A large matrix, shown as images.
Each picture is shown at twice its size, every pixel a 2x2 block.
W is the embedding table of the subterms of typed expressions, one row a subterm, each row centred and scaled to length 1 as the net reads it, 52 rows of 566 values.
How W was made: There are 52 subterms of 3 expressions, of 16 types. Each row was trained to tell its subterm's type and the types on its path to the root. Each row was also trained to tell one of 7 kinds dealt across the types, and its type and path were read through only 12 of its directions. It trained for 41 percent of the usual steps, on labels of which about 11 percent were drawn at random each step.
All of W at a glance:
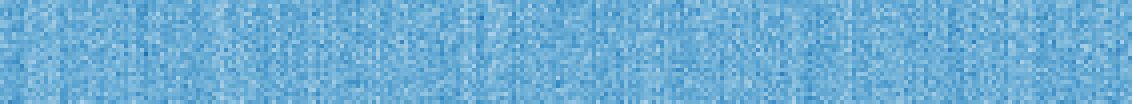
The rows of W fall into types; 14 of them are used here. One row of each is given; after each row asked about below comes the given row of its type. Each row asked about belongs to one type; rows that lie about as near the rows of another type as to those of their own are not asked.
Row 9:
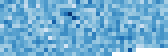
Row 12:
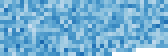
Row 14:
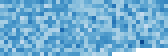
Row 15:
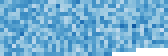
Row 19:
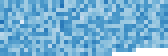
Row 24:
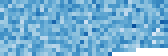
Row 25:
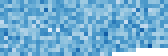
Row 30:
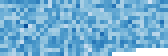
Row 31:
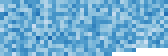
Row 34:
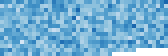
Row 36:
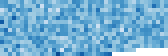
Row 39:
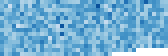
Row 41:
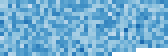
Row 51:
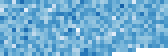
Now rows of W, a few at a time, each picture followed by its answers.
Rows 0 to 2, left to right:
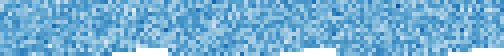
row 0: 41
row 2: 19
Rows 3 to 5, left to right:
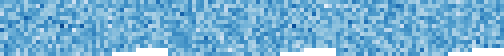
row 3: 15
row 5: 34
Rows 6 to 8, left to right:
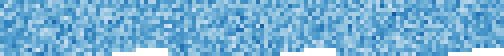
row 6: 15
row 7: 15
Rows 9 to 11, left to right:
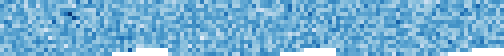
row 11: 14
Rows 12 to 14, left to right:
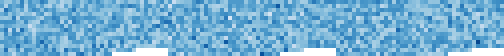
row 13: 24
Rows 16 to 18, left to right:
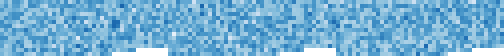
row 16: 39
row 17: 19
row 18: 39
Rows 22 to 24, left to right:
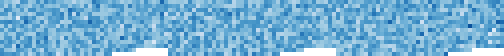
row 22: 12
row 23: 12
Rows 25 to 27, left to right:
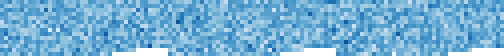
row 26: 24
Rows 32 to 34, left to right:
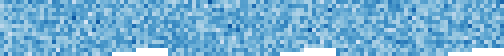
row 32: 51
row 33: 12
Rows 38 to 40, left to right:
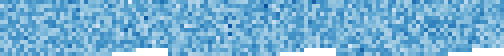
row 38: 14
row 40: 19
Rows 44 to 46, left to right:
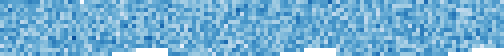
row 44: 30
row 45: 36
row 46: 9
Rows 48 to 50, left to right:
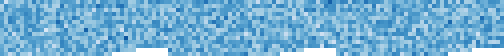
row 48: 24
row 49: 14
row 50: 51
